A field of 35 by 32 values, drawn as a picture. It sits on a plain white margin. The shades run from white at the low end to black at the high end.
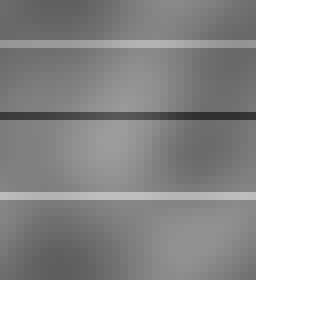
Histogram: heavy tails on both sides. Average level on the scale: 50%. Odd lines: rows 6, 15 and 25.
